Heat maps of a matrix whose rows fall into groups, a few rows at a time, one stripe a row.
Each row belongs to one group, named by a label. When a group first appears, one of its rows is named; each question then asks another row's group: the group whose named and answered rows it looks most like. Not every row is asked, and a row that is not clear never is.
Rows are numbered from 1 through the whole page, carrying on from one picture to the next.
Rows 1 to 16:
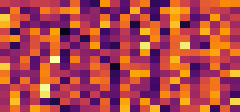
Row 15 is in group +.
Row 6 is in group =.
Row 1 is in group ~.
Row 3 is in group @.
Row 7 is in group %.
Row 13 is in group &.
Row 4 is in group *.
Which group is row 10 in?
@
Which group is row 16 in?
=
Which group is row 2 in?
&
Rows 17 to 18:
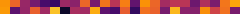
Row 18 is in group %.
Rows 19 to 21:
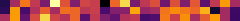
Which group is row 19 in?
%
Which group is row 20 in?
&
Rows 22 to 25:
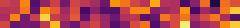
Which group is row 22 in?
*
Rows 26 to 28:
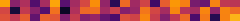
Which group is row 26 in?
@
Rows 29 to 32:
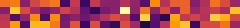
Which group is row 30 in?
+
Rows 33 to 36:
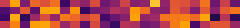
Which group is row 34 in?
~
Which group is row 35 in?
&
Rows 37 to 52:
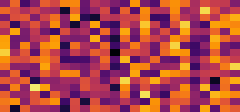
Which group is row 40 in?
%
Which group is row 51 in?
=
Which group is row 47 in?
&
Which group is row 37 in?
&
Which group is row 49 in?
=
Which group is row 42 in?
%
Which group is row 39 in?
~
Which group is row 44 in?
@
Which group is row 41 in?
+
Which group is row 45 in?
=
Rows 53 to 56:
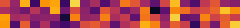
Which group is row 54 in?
~
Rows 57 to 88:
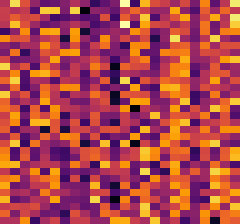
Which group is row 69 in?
&
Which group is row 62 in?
@
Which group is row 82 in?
=
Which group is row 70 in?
@
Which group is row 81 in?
%
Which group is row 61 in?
~
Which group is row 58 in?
~
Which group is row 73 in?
=
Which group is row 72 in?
%
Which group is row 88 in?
*
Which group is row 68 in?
+
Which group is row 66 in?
@
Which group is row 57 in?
+
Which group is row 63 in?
~
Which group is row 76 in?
&
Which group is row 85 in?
%
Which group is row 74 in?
=
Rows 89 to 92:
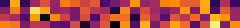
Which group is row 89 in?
&
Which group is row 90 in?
=
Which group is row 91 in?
%
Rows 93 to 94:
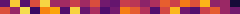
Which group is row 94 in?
@
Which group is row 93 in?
&
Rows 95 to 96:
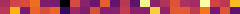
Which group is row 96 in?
=
